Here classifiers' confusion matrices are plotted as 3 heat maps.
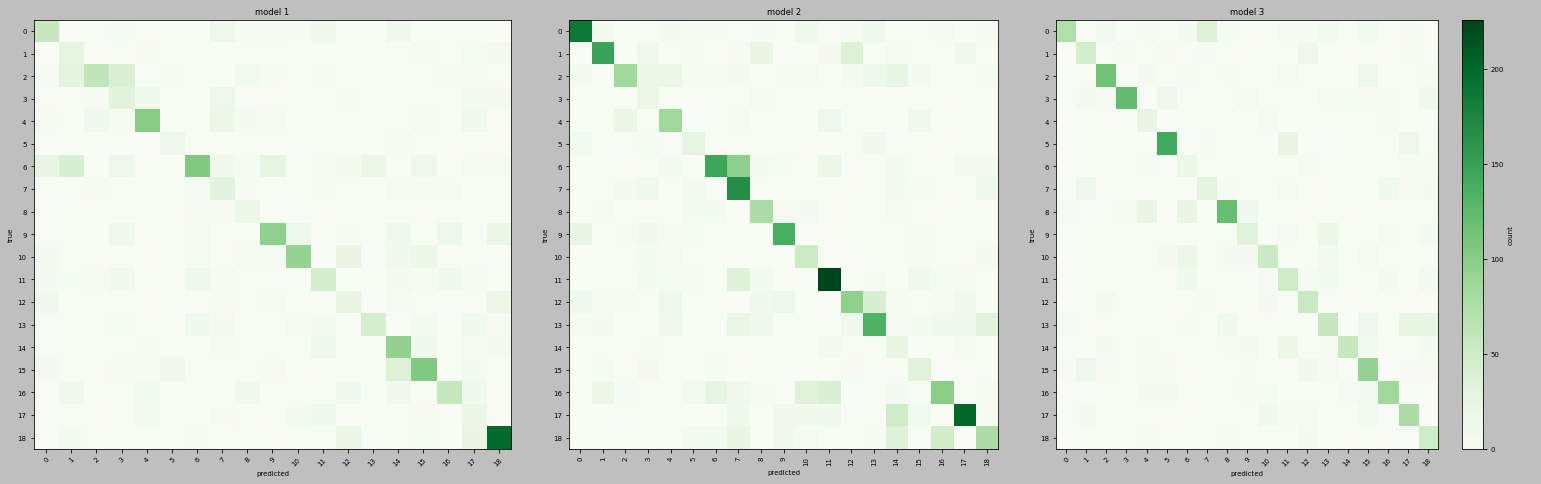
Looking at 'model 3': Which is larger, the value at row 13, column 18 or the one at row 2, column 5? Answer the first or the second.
the first
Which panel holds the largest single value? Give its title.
model 2
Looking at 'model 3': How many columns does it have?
19
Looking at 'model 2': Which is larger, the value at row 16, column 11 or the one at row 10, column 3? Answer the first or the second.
the first
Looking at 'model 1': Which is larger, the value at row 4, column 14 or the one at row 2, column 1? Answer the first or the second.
the second
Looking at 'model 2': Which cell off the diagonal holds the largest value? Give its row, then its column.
6, 7
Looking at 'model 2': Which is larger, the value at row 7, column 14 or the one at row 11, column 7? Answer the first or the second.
the second
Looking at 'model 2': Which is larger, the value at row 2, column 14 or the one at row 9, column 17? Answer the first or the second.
the first
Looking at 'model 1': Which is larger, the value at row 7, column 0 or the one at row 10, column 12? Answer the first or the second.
the second
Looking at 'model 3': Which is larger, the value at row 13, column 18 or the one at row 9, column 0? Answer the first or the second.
the first
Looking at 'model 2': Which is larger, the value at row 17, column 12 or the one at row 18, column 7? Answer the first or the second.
the second
